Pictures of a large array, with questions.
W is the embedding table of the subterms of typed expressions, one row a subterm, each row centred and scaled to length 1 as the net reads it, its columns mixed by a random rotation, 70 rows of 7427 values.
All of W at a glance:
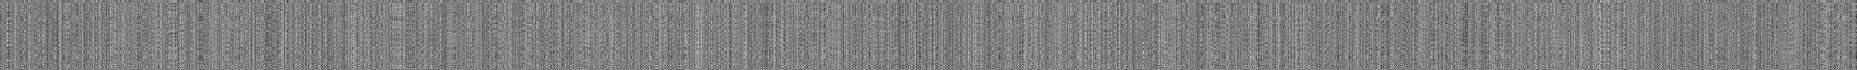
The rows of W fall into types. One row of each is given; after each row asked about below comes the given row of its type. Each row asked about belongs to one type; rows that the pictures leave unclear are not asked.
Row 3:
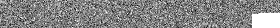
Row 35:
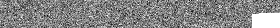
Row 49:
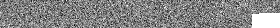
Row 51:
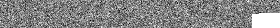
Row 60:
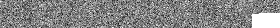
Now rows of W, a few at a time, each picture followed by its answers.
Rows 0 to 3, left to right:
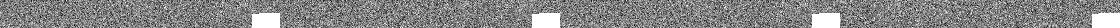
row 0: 49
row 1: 60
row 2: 49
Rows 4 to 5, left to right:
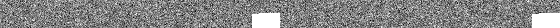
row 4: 3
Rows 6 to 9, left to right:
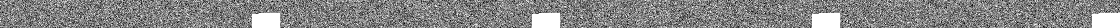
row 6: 51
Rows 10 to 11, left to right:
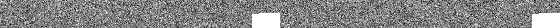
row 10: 3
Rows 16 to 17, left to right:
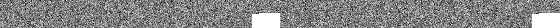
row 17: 51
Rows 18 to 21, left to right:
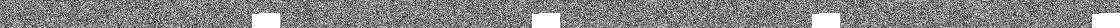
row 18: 60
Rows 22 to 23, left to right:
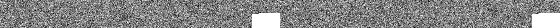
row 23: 60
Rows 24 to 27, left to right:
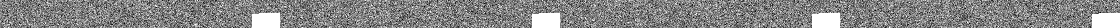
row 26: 3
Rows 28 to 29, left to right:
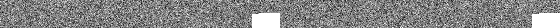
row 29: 60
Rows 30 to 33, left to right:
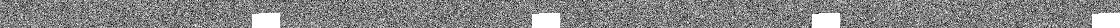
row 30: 35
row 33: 3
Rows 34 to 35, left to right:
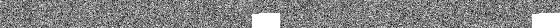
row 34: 60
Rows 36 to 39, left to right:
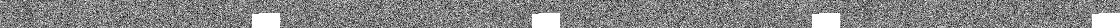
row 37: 51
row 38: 60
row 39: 35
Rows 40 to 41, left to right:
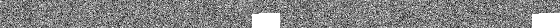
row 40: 60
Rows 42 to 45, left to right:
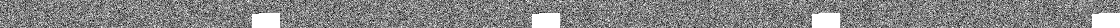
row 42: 51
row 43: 51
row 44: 60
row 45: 60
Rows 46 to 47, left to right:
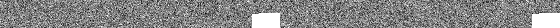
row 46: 35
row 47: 49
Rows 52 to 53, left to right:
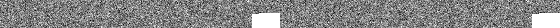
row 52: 51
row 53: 51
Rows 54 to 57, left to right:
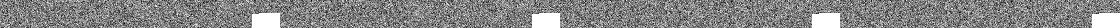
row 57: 51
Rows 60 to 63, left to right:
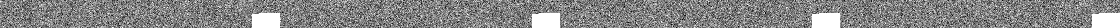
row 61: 51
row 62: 35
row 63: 49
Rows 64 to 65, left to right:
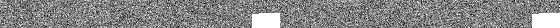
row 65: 51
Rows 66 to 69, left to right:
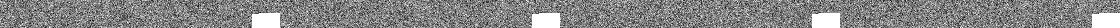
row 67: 49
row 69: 60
